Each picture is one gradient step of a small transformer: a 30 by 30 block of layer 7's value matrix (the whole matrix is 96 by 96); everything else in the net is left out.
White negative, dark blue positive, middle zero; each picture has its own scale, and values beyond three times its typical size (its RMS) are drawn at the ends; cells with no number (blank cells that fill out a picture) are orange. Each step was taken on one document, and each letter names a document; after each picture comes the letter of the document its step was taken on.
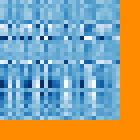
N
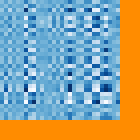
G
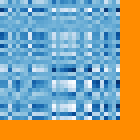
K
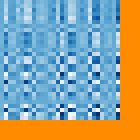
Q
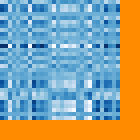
K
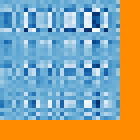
G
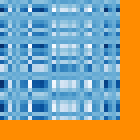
K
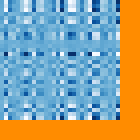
Q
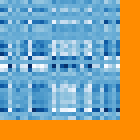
K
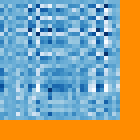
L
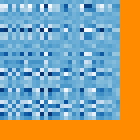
N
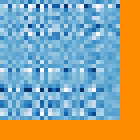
N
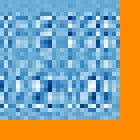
L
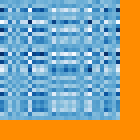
K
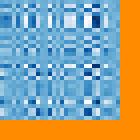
G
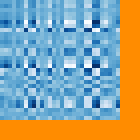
G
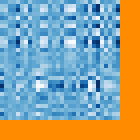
L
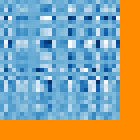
L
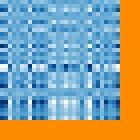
K
